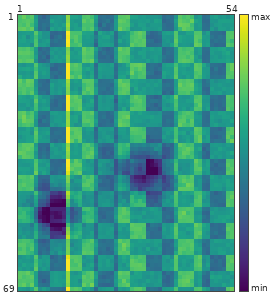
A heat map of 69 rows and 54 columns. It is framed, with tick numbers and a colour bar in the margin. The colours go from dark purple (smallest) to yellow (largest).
Odd lines: column 13. Dips: two. Stripes: upright, repeating 4 times. Slope: none.
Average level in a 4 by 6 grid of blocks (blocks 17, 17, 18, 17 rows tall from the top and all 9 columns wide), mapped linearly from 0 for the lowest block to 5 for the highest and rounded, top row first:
4 5 3 4 4 3 | 4 5 3 4 4 3 | 2 3 2 0 4 3 | 3 4 3 4 4 3
